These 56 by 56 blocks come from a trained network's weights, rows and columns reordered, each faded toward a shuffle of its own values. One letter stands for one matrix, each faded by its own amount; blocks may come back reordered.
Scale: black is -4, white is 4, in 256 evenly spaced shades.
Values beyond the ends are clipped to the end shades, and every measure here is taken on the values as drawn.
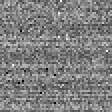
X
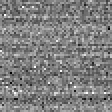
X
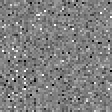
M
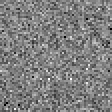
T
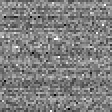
X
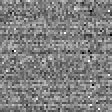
X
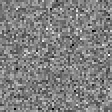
T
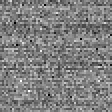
X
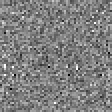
T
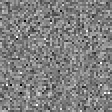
T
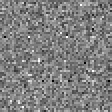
T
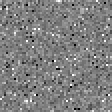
M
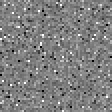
M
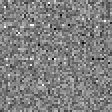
T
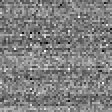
X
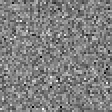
T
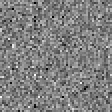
T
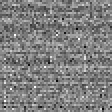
X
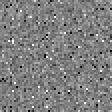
M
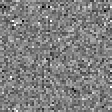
T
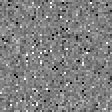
M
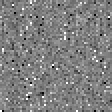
M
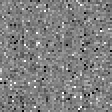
M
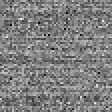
X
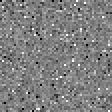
M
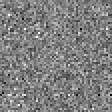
T
